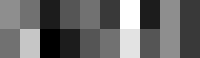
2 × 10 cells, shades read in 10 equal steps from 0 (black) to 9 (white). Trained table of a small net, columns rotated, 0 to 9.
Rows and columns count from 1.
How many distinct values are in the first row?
6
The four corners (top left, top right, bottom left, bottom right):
5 2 4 2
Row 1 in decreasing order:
9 5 5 4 4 3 2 2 1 1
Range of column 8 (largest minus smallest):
2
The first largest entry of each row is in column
7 7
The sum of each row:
36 37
